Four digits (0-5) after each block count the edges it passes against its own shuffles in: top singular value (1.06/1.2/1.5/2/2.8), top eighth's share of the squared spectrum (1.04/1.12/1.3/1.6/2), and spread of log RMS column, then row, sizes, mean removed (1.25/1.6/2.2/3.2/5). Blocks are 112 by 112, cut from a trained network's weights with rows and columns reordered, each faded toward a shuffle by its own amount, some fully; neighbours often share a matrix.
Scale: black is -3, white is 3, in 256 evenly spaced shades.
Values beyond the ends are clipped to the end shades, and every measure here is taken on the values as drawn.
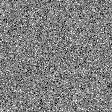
0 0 0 0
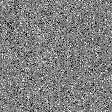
0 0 0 0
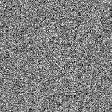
3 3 1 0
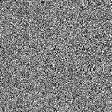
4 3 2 1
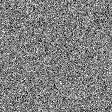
1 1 0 0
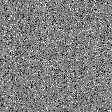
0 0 0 0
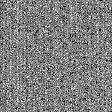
3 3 0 3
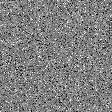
1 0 0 0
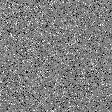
0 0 0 0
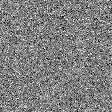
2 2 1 1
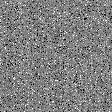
1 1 0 0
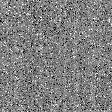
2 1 0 1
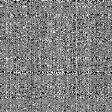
3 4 1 4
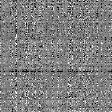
3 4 4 2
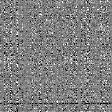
3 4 4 2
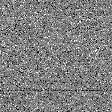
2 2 1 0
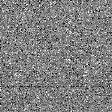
2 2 2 1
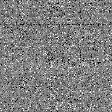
2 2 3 1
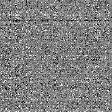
3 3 3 2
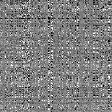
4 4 4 3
